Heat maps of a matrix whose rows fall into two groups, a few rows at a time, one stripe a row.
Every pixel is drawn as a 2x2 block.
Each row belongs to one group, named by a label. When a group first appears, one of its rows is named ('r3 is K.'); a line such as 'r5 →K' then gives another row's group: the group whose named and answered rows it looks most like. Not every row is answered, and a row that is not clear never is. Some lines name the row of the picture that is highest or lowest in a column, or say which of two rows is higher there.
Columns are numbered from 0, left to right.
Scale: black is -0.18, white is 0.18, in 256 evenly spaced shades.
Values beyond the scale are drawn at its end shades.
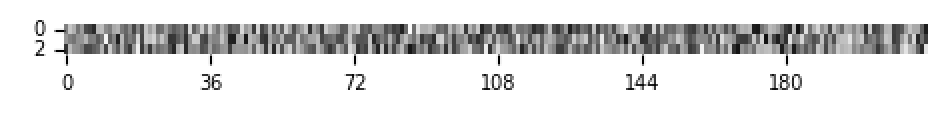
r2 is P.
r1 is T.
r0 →P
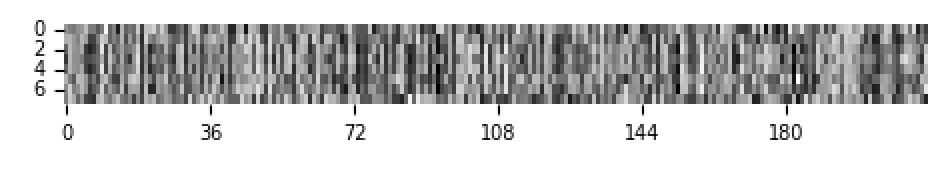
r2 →P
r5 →T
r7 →P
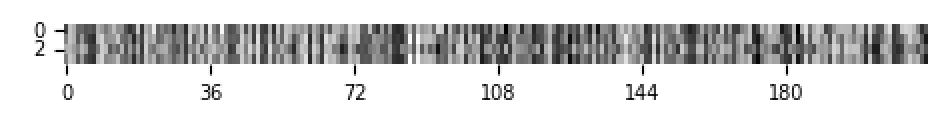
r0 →P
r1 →P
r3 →P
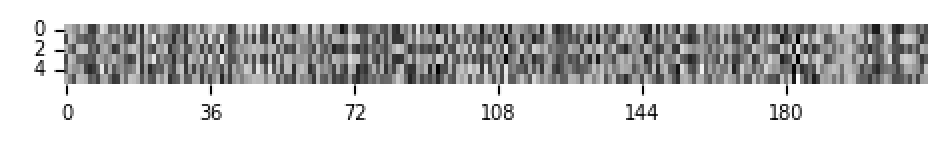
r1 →P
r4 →P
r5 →T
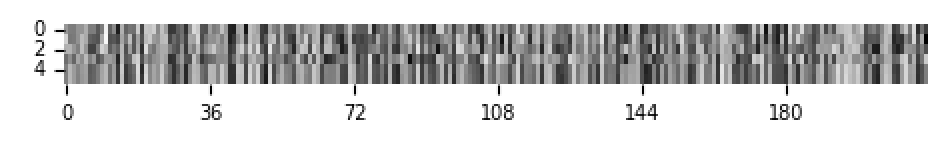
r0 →T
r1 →T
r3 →T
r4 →T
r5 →T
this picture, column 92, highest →2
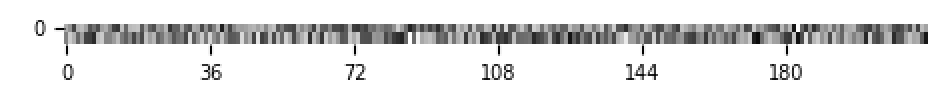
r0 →T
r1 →P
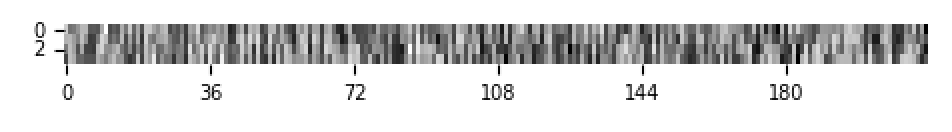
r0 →T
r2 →P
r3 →P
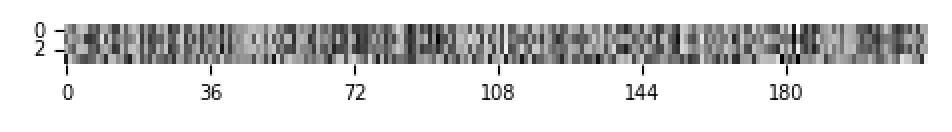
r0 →T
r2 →T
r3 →P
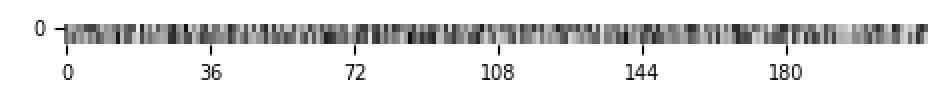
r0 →P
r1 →T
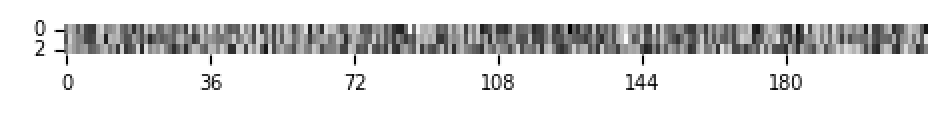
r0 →P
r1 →P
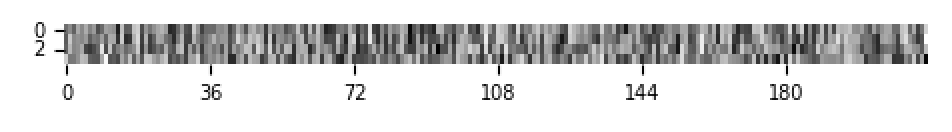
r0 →T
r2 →P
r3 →T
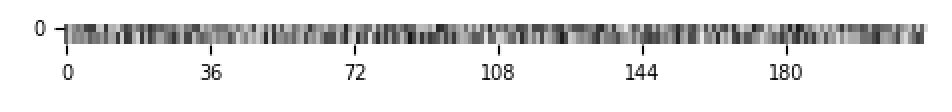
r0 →P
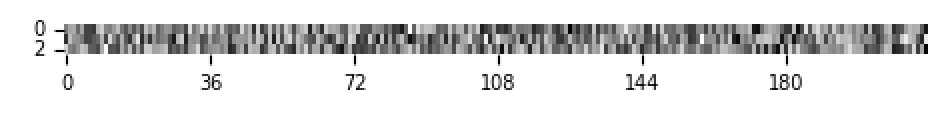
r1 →P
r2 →T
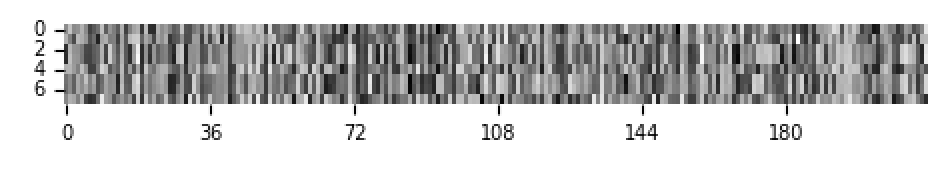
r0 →T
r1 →T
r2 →P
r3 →P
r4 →T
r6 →T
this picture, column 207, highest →0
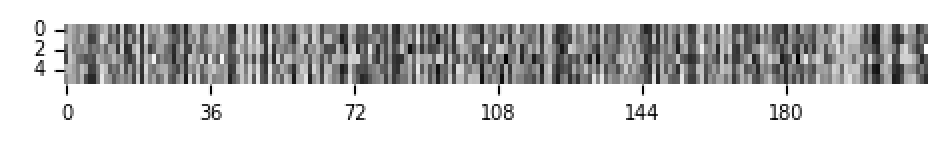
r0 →T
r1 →T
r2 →T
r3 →P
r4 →T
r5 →P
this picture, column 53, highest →3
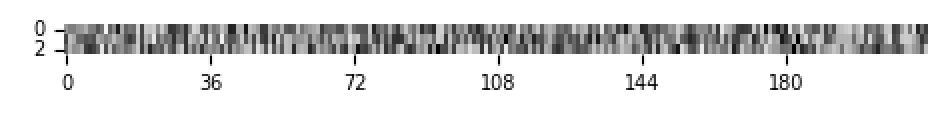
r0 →T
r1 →P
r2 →P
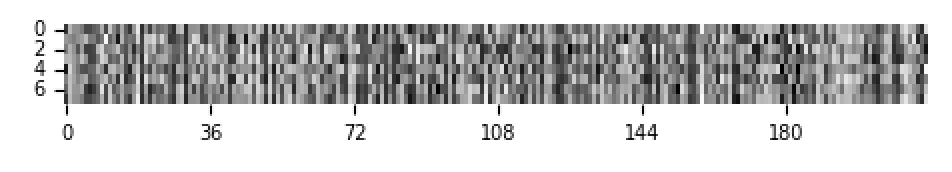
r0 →P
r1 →T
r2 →P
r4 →P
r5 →T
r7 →P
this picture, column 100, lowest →2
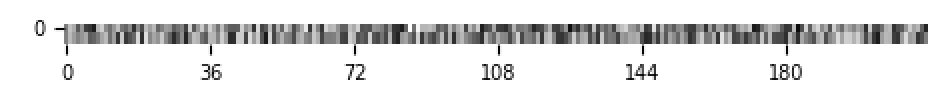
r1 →T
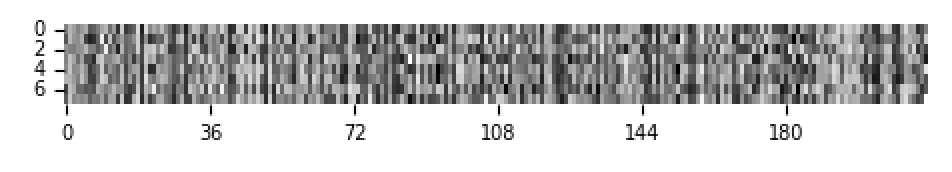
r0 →T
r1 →P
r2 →T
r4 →T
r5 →T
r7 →T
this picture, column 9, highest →1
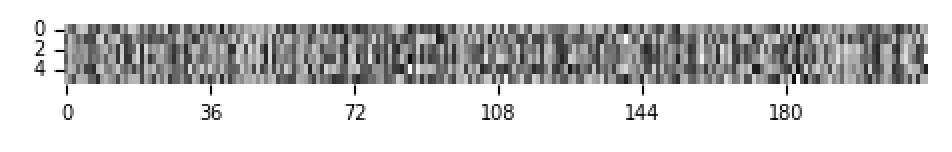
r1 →P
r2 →T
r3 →T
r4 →P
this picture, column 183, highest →5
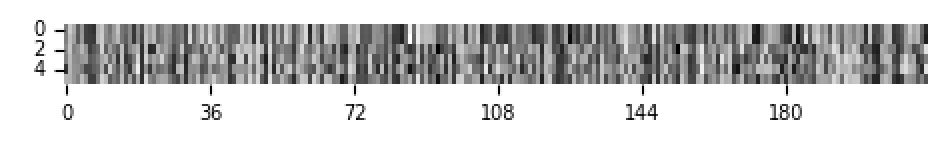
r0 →P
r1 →P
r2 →T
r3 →T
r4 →P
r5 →T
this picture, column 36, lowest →2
